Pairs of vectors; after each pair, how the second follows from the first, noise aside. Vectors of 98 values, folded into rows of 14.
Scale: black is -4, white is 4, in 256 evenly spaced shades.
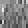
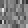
sign-scrambled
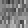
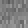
shrunk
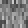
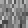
sign-scrambled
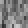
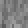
shrunk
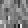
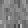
shrunk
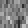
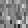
sign-scrambled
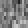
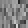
sign-scrambled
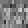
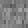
shrunk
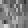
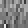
sign-scrambled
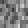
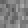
shrunk
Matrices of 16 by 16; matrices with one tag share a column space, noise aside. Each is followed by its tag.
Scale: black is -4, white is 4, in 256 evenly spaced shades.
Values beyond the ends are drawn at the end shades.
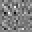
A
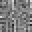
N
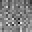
N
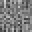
N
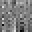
N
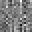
N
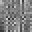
N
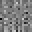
N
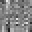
N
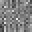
N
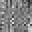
N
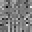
N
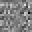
A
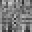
N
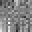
N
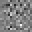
A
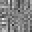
N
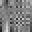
N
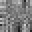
N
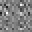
A
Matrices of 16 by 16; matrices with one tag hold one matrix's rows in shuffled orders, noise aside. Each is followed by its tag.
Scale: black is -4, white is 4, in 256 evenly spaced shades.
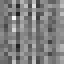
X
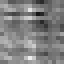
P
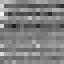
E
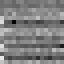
E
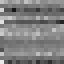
E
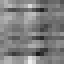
P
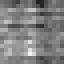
P
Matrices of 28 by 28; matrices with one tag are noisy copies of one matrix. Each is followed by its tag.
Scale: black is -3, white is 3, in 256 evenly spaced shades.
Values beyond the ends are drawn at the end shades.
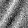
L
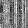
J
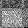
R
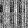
J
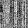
J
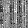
J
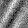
L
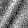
L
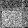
R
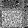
R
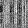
J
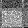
R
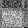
R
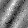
L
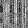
J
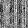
J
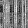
J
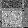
R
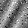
L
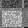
R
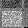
R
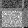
R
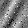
L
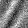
L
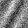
L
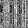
J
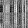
J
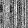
J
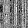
J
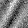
L
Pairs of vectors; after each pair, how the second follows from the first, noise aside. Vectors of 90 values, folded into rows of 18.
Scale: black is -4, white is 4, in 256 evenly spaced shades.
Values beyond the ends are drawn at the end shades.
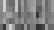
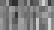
reversed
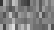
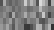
reversed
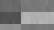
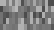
shuffled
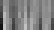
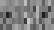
shuffled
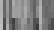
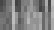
reversed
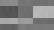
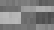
reversed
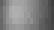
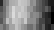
scaled up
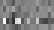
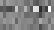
reversed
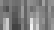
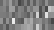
shuffled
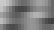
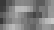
negated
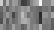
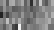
shuffled
